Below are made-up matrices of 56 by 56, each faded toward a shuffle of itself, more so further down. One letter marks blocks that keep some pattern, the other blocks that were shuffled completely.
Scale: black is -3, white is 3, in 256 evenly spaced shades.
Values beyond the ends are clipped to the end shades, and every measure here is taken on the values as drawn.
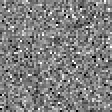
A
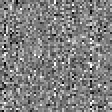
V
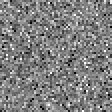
A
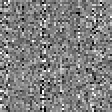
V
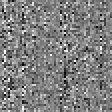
V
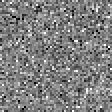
A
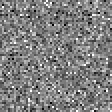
A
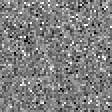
A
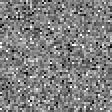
A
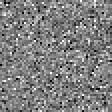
A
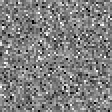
A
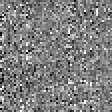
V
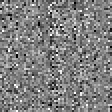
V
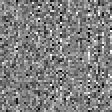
V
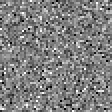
A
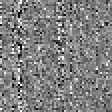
V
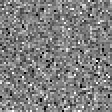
A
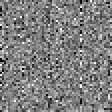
V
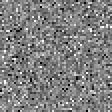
A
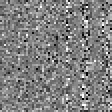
V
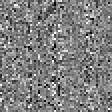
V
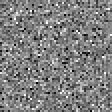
A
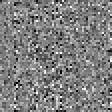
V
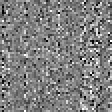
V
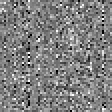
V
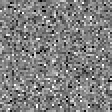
A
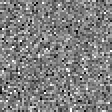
A
